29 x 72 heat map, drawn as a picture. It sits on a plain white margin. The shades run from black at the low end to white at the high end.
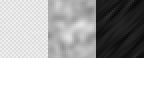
The table splits into one row of 3 panels. Panel 1,1: very high, checkered, faint in contrast. Panel 1,2: high, blotchy. Panel 1,3: very low, slanting up to the right, faint in contrast.
